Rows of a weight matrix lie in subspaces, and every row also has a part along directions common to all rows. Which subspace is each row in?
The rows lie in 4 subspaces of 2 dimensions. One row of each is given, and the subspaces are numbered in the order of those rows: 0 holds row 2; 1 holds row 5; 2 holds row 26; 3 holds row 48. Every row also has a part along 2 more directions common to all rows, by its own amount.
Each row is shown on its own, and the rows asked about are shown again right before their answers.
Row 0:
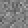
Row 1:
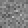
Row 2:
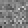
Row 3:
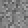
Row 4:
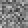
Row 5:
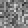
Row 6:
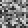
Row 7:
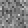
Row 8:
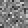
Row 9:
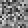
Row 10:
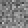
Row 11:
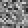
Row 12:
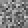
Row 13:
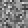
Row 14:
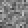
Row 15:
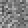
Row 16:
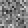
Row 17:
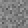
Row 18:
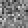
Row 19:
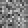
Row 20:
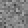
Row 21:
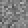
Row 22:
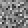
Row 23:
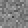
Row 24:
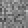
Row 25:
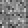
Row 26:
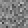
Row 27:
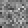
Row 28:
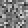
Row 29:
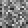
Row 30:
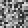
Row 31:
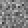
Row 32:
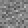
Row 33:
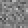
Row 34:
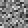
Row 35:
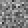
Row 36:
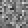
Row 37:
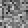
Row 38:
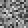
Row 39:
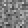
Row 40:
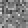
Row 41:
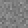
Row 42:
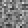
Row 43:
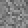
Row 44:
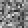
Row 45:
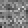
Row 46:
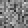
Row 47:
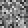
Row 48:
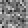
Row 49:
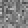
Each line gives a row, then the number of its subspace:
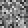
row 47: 3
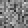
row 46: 1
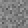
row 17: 2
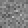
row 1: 3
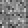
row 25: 3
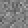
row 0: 2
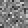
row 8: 3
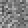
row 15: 2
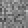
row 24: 0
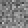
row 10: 2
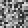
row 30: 1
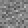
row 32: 3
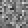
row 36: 1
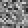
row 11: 0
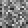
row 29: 0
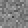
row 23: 3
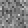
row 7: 3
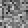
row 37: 0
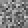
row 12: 2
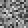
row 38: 3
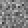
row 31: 2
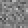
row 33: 0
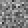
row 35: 2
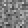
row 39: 1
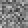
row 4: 0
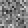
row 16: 3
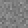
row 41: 2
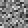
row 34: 3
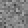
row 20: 1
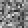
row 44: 1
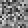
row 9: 0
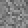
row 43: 0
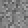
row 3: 2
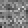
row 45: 0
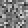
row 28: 1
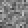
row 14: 1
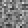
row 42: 1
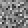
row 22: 2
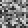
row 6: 3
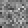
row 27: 0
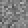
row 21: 2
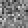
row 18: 0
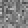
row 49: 1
